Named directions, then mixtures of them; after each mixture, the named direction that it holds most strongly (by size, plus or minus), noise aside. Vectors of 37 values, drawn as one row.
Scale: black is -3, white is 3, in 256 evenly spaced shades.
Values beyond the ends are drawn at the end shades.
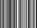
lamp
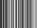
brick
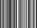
lamp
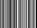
lamp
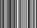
lamp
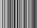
brick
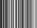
brick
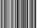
lamp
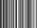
brick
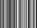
lamp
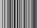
brick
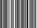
lamp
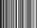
brick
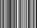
lamp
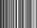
brick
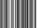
lamp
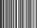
brick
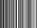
brick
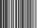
brick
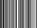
brick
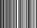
lamp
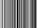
brick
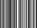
lamp
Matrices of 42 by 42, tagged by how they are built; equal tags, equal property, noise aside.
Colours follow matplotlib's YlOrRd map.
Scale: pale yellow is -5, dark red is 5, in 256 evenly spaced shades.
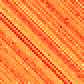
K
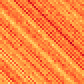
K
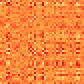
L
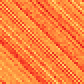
K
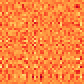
L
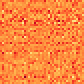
L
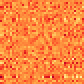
L
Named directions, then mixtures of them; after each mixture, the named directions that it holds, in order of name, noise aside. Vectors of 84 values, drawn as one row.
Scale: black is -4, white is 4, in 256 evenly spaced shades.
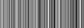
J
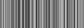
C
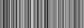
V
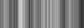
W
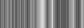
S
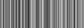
C, V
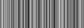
C, J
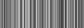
C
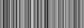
V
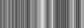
S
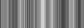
S, W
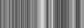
S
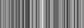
C, S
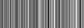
J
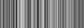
V, W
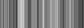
V, W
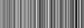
C, J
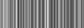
J, V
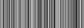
J, V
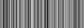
V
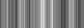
S, W
